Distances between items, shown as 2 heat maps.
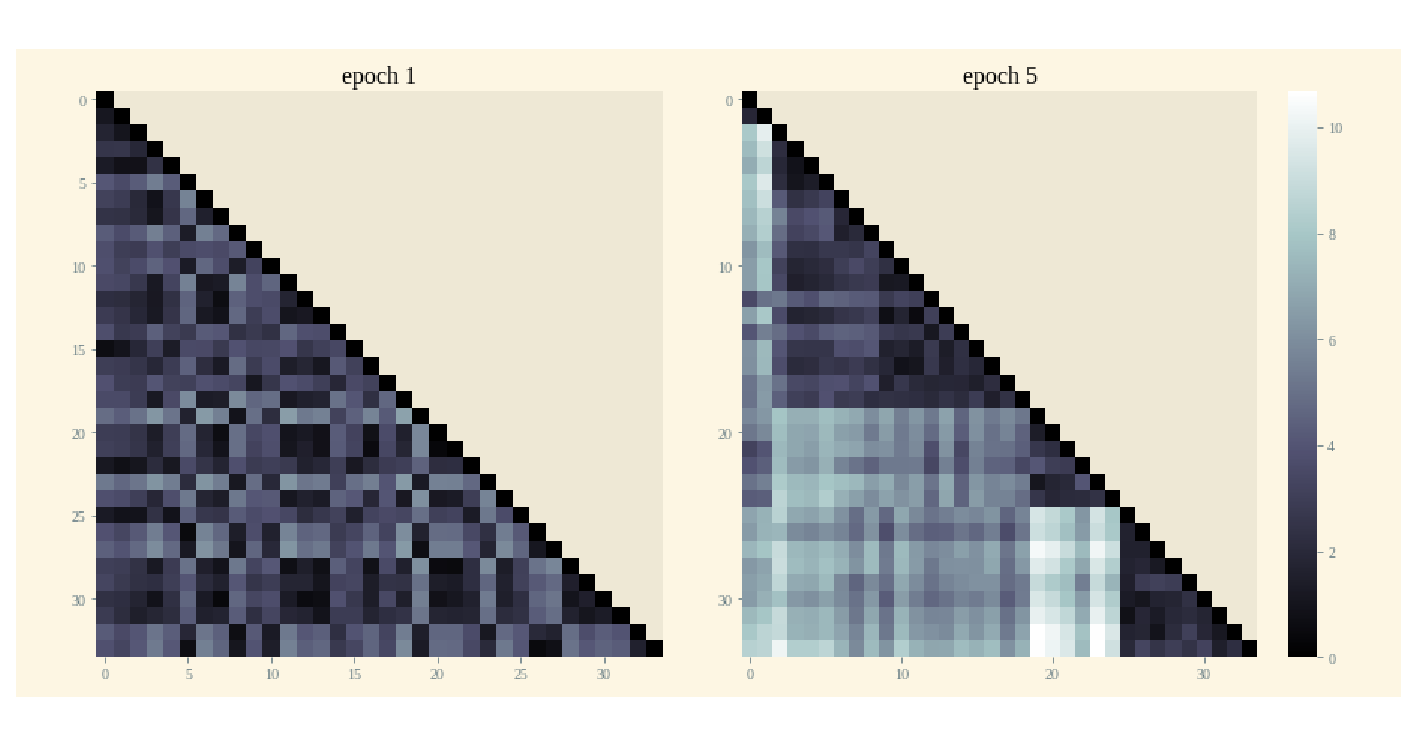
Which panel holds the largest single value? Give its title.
epoch 5
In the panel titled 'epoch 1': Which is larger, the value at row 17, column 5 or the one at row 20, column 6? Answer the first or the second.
the first
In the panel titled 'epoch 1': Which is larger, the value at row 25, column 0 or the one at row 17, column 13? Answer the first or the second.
the second
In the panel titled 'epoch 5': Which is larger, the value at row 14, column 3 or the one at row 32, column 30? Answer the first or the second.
the first
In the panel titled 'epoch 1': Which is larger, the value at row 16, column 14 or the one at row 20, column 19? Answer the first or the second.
the second
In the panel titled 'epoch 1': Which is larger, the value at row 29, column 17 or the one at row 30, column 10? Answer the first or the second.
the second
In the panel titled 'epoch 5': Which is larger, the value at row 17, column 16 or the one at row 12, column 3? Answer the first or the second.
the second
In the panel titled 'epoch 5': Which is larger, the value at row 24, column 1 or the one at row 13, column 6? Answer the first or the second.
the first
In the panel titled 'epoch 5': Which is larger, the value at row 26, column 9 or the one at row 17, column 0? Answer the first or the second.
the second
